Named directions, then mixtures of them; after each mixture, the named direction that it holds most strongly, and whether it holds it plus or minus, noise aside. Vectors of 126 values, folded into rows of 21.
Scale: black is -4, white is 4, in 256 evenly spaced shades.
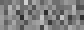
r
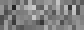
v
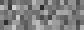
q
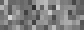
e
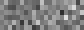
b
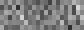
r, minus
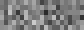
r, plus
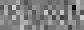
r, minus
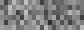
r, plus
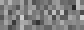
r, minus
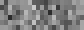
e, minus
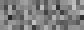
e, minus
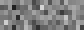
q, minus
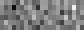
b, plus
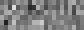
v, minus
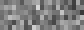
b, minus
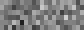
b, plus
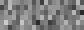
q, minus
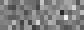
b, plus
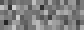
q, plus
